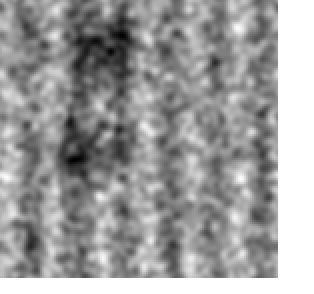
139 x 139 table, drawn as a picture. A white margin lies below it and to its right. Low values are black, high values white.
Stripes: upright, repeating 6 times. Lone odd cells: none. Ninth with the lowest average: top middle. Dips: two.
